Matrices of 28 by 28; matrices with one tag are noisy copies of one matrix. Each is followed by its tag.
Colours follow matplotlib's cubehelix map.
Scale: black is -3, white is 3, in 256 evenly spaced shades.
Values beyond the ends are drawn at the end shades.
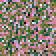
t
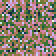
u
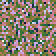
t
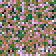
u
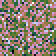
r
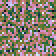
u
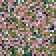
r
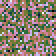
u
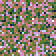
u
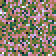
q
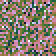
t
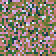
t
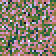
t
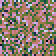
r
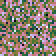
q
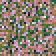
t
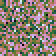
q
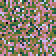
q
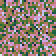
q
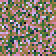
t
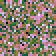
q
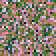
t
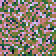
r
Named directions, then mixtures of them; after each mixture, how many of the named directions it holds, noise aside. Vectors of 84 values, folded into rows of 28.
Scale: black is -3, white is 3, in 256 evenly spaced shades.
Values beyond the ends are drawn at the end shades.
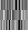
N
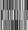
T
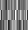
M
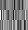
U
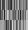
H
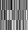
two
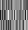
three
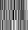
three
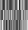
three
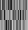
one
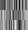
three
